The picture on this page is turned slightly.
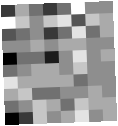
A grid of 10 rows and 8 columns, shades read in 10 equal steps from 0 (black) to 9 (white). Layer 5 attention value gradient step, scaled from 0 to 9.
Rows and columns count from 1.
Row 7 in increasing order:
4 5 5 6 6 6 6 8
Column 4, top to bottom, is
2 7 2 5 1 6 6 4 6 5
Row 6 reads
4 5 6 6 5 7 5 5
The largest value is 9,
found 2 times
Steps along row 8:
up down same up same up down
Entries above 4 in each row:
4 7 3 8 4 7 7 6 6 6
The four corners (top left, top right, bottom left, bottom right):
2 5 0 6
